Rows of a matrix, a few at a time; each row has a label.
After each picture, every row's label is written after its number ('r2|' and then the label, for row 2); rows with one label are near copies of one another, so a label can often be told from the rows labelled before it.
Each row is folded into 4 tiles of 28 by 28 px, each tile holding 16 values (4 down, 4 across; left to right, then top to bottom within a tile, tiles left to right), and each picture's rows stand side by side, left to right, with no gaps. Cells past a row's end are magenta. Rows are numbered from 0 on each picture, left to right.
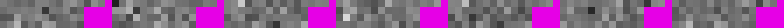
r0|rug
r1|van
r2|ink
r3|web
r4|ink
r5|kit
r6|rug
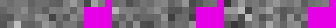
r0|rug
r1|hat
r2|van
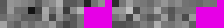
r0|kit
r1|van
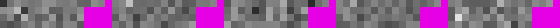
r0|van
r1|ink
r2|kit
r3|ink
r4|web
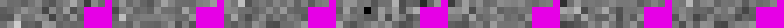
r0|rug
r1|web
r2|ink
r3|kit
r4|van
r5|van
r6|ink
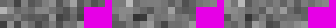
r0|hat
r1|ink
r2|ink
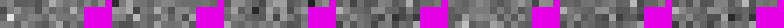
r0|web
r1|van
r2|kit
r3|hat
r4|rug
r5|hat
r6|hat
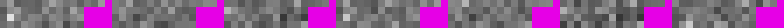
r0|web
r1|ink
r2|hat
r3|web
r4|ink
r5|hat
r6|rug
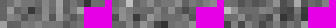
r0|kit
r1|ink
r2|hat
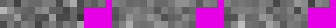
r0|hat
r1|rug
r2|rug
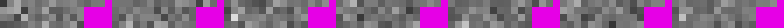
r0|van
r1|rug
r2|web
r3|ink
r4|rug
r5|ink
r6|web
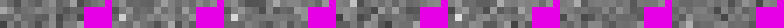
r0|hat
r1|web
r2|web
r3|ink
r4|web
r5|ink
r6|rug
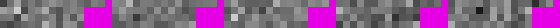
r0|van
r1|ink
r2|web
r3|hat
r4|kit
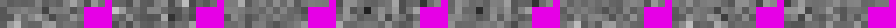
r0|rug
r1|hat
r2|ink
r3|kit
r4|kit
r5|rug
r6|rug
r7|van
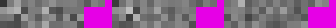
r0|van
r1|van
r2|ink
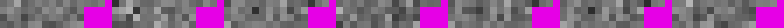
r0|ink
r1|van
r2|kit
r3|hat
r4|kit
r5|kit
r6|ink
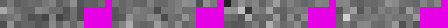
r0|hat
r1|rug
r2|van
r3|web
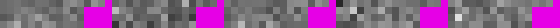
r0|rug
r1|hat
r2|rug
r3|van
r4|web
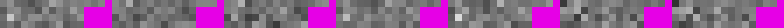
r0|web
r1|ink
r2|ink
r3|web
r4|web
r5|van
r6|van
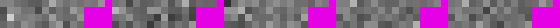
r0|web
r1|hat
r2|van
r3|ink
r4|ink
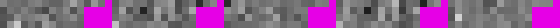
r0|rug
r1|kit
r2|van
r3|kit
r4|web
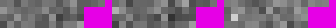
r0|hat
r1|hat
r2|web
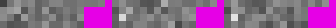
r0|van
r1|web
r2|web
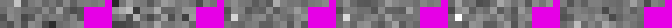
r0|ink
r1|van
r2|web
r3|web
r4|web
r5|rug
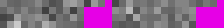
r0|rug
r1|van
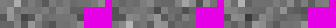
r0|ink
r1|rug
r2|ink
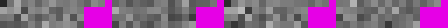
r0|van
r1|hat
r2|van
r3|ink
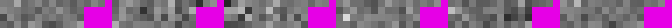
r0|ink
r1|kit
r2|van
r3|web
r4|hat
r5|ink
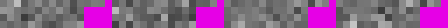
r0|ink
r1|hat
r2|rug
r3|rug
